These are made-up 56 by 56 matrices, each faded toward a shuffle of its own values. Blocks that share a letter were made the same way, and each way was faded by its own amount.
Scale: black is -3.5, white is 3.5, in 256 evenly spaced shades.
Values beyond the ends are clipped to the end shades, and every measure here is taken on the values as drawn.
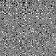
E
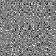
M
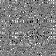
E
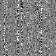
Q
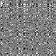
M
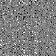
E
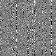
Q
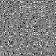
M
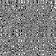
M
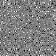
E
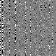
Q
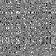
M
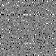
E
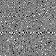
E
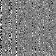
Q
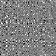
M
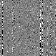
Q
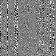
Q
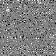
E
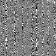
Q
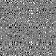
M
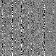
Q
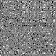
E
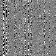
Q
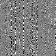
Q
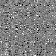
E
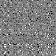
E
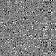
E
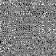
E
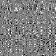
M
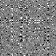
M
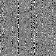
Q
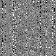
Q
